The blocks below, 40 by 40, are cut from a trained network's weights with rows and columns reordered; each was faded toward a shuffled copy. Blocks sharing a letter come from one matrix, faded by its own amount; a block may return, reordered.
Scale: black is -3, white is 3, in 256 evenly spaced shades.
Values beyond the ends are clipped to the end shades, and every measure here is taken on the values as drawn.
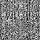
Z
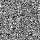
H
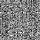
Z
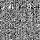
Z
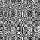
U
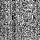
Z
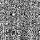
Z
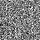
H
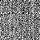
Z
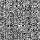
Z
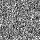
H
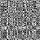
U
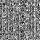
Z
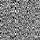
U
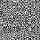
U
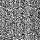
Z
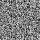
H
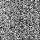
H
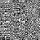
U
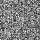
H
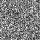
H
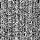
Z
